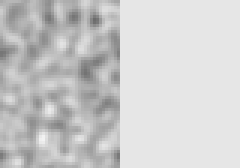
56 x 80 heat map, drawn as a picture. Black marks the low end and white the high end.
It is made of 1 by 2 panels. Panel 1,1: high, blotchy. Panel 1,2: very high, flat.
